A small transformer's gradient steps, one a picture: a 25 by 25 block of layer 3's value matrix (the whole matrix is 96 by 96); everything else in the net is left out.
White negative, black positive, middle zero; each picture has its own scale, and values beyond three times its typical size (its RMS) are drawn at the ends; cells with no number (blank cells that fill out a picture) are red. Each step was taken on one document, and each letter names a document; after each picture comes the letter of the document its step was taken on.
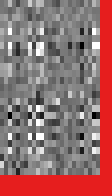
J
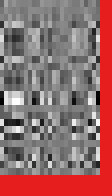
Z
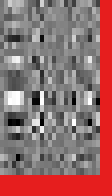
Z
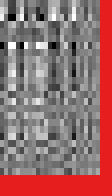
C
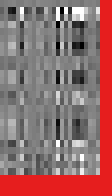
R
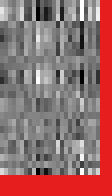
R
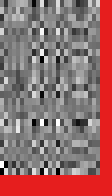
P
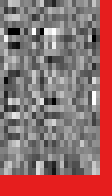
Z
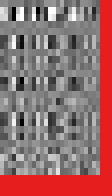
C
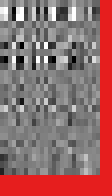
C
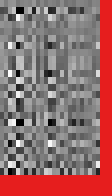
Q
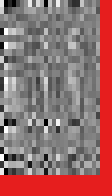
P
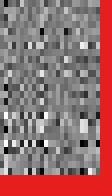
P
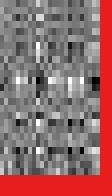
J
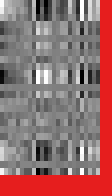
R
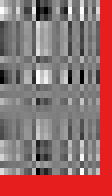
R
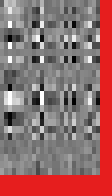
Z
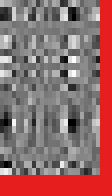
P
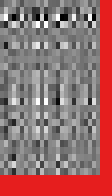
C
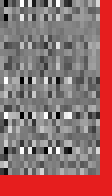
P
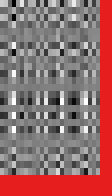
C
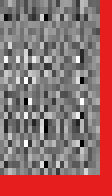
P
